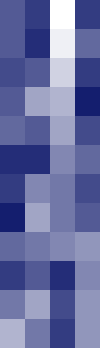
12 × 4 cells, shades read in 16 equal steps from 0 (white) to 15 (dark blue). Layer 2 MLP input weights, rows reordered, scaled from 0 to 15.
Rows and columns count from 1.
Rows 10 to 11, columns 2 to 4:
11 14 8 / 6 12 7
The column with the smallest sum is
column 3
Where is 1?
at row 2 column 3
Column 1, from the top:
11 11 12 11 10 14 13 15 10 13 9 5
